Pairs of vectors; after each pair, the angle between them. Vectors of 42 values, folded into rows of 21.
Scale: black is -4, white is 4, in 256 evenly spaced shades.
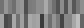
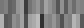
nearly parallel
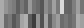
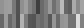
partly aligned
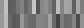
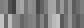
orthogonal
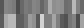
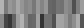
nearly opposite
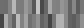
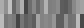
partly opposed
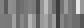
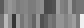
partly opposed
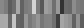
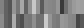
partly aligned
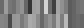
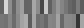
partly aligned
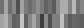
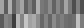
orthogonal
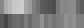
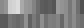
nearly parallel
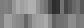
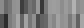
partly opposed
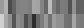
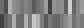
nearly opposite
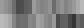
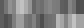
nearly opposite
